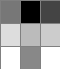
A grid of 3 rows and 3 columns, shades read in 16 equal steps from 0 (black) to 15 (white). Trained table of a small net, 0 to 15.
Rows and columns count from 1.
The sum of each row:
11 36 38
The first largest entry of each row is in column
1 1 1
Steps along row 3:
down up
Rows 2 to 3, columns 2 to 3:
11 12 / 8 15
